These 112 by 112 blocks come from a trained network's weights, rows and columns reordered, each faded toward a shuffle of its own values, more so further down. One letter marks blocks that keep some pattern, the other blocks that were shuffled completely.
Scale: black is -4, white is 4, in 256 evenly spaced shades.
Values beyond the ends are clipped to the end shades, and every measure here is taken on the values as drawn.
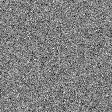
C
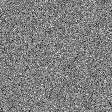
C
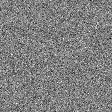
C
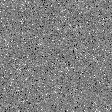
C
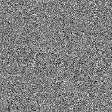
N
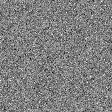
C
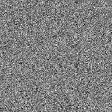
N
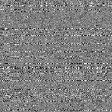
N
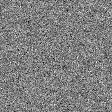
C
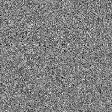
N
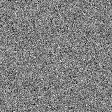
C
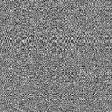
N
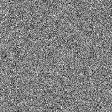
N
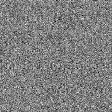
N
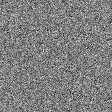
C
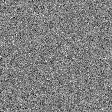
C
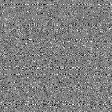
N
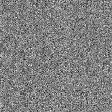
N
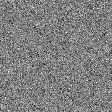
C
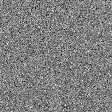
C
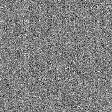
N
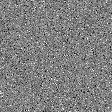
C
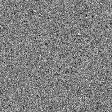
N
